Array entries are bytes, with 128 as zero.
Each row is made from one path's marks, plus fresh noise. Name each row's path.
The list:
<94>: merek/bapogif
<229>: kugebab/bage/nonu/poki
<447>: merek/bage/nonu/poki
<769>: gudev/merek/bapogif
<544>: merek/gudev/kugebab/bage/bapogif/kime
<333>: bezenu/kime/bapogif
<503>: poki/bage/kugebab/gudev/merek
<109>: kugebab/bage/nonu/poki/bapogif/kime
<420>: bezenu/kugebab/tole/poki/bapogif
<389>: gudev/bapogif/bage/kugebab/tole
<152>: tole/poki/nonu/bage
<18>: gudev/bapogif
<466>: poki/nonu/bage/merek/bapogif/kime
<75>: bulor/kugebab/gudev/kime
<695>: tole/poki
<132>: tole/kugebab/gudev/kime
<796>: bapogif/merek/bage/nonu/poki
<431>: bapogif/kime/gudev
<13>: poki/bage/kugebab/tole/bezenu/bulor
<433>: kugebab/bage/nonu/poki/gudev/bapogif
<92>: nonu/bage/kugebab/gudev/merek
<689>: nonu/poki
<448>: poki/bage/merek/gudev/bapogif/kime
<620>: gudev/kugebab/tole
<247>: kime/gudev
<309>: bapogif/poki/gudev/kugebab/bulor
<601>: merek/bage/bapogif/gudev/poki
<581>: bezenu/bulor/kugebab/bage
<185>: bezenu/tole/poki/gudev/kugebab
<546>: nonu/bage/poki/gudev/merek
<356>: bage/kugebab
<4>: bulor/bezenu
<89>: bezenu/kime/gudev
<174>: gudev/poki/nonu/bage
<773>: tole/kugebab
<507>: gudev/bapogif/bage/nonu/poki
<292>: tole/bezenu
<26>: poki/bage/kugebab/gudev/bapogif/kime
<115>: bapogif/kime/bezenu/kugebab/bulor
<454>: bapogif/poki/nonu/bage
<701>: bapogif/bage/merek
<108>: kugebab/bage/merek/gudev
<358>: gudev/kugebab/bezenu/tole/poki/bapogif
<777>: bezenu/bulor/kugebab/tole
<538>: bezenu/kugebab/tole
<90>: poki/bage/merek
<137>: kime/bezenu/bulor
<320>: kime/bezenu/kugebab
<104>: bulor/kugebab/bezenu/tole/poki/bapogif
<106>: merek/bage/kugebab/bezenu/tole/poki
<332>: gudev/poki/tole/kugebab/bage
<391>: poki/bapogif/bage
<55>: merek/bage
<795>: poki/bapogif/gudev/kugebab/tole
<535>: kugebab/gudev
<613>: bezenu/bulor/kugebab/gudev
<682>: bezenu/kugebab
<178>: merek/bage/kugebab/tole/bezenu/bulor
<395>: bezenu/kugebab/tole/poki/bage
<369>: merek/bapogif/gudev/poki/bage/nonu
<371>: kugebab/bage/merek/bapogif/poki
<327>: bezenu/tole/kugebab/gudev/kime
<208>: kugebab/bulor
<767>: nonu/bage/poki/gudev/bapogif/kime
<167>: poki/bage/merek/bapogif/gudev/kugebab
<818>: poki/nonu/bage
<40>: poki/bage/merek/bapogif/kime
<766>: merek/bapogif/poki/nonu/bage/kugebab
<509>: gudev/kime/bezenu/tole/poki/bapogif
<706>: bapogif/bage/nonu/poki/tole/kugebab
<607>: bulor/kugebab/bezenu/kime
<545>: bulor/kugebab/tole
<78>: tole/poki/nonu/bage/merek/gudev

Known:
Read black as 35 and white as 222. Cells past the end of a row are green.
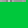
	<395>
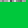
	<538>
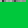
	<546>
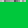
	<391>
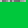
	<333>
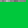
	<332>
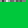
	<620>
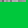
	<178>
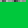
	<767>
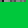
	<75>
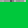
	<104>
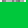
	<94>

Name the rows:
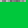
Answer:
<509>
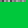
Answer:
<607>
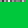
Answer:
<320>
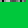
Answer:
<535>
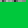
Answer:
<174>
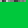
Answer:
<431>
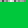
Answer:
<55>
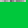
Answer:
<420>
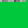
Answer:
<40>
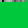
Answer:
<92>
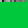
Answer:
<89>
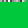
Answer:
<682>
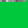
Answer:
<389>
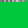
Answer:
<581>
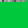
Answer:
<503>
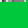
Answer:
<769>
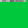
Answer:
<358>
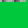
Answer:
<466>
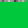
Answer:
<229>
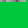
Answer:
<706>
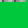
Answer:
<447>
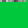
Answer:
<507>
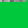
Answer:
<185>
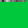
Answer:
<132>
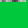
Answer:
<689>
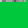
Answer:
<601>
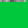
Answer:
<309>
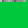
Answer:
<167>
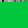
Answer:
<108>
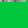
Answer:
<766>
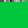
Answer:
<208>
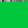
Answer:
<327>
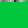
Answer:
<818>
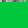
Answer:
<369>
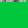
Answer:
<454>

